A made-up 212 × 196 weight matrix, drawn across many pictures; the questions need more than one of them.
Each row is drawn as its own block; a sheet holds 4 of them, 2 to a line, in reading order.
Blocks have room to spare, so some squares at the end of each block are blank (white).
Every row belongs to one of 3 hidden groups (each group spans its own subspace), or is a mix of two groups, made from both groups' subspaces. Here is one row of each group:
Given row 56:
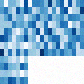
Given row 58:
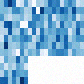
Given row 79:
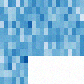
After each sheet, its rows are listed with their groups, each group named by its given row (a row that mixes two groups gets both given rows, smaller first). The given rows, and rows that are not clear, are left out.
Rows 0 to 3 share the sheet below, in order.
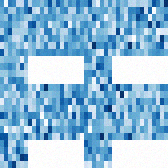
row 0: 56
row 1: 79
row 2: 58
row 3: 58
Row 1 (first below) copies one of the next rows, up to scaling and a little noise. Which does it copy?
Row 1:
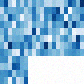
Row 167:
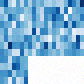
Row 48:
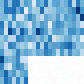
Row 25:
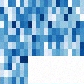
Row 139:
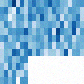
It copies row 167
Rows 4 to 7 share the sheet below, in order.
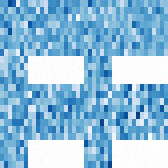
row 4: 56 and 58
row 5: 56 and 58
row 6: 56
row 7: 79
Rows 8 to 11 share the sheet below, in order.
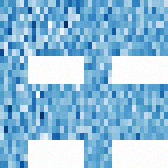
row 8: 56 and 79
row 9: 79
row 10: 58
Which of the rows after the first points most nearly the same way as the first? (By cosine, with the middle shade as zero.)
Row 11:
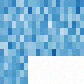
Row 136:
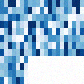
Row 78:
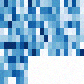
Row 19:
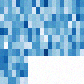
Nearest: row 136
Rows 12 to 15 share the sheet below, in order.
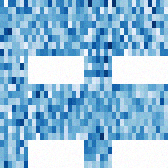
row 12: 56
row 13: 56
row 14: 56
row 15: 58
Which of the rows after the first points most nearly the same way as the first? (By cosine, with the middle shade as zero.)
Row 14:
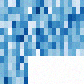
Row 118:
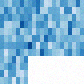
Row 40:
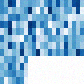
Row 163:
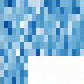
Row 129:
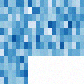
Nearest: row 129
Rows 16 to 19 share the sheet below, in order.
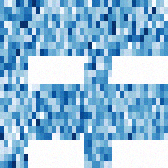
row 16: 58
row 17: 79
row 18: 58
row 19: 58
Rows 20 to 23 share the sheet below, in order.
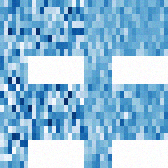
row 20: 79
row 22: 79
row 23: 58
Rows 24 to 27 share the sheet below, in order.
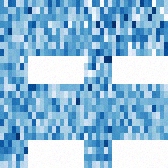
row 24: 56
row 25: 79
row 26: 58
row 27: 56
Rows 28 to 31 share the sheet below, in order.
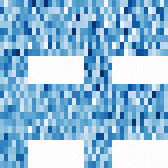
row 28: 58 and 79
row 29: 58
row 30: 58
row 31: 79
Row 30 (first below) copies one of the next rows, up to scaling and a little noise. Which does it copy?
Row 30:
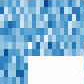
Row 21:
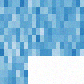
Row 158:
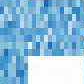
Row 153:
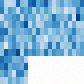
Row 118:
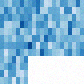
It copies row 158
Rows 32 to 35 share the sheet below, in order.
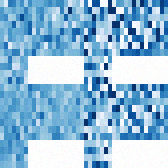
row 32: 79
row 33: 56
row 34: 58
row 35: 56
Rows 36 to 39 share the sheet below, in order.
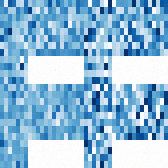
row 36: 56
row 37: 56
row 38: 79
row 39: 79
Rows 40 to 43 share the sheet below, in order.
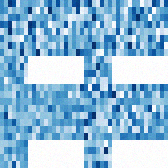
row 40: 56
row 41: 79
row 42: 56 and 79
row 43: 56
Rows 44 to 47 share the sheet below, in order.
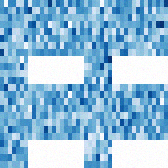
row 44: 56
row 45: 79
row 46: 79
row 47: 58
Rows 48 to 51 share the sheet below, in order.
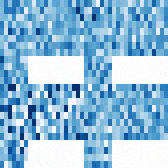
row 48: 79
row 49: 79
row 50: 56
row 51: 56
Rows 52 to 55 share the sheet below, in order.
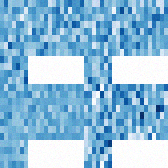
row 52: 79
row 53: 56
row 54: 56
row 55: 79
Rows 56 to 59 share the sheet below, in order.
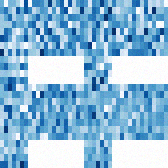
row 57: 79
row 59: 56 and 58
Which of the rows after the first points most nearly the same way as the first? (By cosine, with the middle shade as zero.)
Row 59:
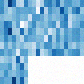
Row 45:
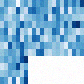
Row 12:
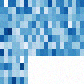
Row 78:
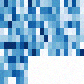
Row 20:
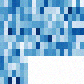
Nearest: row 12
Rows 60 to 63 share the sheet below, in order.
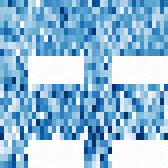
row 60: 56 and 58
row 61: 56
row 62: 58
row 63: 58
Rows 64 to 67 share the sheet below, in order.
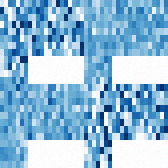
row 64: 79
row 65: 56 and 79
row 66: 79
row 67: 58 and 79
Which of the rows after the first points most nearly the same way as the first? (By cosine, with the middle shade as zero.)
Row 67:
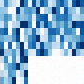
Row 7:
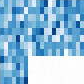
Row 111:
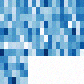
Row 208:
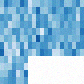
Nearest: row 208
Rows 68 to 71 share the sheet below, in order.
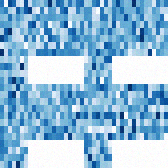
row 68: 56
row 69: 79
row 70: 79
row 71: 58 and 79
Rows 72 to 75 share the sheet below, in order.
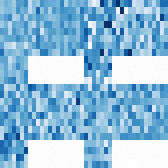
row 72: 56 and 58
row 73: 58
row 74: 58
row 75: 56
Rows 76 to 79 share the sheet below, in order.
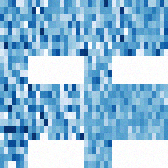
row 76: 58
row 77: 58
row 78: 56 and 58
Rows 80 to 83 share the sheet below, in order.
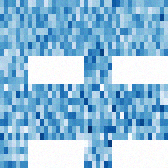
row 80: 58
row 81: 58
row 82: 56
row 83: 58 and 79
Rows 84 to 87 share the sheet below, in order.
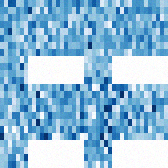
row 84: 56
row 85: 58
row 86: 58
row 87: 56 and 58
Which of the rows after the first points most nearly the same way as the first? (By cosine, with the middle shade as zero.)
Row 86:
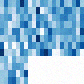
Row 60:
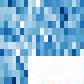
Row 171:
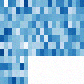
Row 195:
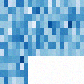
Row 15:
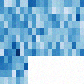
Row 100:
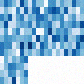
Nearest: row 100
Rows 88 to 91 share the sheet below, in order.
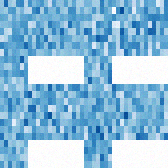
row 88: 56
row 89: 56
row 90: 56
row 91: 58
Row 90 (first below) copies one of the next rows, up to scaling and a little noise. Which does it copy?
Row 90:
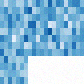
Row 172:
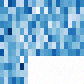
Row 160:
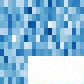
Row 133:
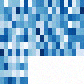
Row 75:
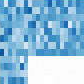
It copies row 160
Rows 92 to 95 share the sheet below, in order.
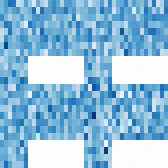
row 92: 58
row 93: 56
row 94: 56
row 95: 56
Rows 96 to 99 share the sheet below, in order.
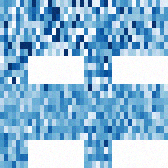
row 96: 79
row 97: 56
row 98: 58
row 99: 56
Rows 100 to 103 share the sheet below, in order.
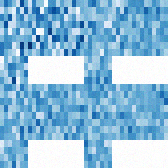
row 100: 58 and 79
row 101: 58
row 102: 58 and 79
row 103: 79
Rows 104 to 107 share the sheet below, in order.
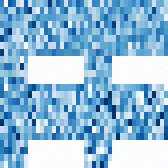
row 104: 56
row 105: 79
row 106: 56 and 58
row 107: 79
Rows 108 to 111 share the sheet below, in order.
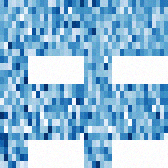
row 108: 79
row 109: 56
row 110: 58
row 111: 56 and 58
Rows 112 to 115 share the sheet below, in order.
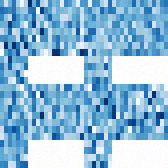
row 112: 58
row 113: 56
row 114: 58 and 79
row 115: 79
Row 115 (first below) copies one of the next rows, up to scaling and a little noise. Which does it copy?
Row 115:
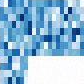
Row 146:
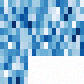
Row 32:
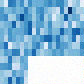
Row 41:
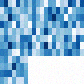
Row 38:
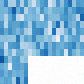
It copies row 32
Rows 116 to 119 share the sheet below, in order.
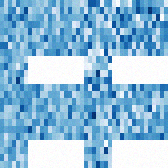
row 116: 79
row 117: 58
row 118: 58
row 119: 56
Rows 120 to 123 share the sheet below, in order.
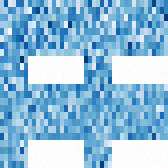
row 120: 56
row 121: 79
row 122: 56
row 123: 79
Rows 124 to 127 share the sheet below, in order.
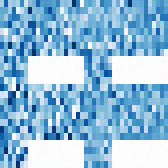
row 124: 56
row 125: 58
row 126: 79
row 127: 56
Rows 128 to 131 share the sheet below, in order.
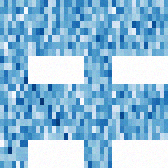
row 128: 79
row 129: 56
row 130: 79
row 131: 56
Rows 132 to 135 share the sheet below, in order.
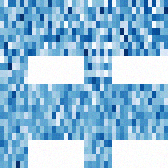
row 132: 79
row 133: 56
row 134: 79
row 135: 79
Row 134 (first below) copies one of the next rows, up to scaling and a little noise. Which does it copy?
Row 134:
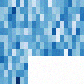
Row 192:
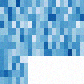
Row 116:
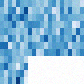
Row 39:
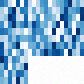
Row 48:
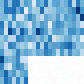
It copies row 39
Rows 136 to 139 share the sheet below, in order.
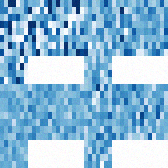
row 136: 56
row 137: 58
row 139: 79
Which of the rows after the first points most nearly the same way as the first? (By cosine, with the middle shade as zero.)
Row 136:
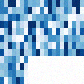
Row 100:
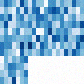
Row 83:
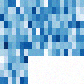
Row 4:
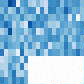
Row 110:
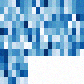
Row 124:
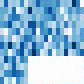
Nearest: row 4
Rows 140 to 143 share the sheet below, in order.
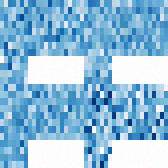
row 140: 79
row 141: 58
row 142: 56
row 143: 79
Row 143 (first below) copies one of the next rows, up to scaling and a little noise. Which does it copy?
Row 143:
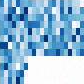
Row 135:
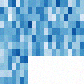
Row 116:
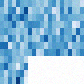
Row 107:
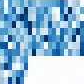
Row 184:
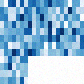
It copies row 116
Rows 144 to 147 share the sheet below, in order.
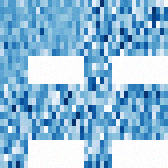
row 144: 58
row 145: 56 and 79
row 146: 79
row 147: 58
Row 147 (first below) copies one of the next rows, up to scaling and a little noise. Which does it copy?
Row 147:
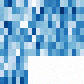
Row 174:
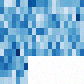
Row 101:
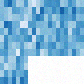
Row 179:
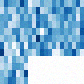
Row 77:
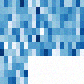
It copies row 101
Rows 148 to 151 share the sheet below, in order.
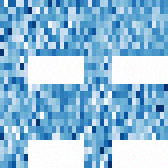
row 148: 56
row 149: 56
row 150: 58
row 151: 79
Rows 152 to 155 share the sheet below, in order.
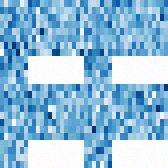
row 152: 58
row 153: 58
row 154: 56 and 58
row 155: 79
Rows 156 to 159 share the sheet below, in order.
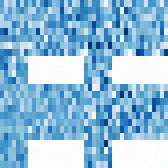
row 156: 56 and 58
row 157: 58
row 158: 58
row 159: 56
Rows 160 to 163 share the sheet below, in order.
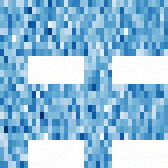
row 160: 56
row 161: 58
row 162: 58
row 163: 56 and 58
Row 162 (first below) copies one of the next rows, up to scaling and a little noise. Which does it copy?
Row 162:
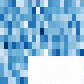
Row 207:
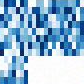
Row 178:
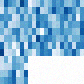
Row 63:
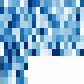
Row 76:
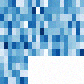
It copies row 76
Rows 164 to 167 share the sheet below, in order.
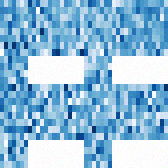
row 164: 58
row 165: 58
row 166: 56 and 58
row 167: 79
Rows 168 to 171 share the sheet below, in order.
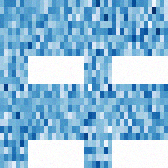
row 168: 56 and 58
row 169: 79
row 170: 56
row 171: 56
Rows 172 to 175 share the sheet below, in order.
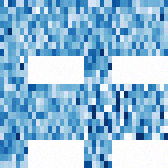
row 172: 56
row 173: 58
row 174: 58
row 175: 58
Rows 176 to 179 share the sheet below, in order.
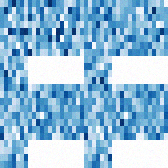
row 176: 79
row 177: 79
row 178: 58
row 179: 58
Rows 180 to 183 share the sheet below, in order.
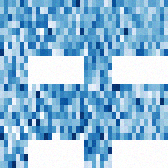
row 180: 56 and 58
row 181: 58
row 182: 58
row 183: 58
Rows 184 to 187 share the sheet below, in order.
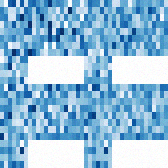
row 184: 79
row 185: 58
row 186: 56
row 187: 56
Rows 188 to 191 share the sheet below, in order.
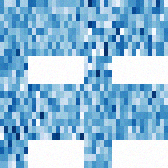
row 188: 58
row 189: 56 and 58
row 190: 58
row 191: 79
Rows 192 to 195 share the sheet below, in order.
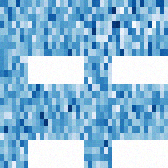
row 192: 79
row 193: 56
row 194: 56 and 58
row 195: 56
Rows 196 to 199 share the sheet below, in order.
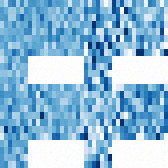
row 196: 79
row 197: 58
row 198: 58
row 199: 58
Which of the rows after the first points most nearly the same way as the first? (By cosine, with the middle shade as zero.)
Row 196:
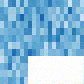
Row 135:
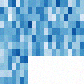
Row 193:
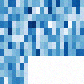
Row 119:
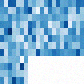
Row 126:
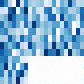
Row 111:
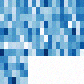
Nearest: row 135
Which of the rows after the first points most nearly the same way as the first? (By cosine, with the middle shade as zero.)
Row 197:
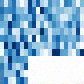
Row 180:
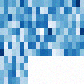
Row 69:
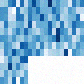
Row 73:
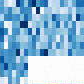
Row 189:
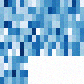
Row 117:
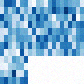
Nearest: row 69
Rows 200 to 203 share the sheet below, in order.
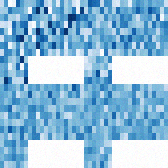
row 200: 56
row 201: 58
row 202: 56
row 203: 79
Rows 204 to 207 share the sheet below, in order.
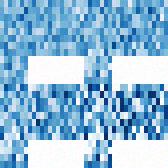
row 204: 79
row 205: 58
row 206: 58
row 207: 58
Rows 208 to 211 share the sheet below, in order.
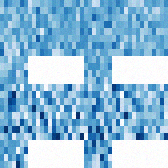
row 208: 58
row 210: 58 and 79
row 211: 58
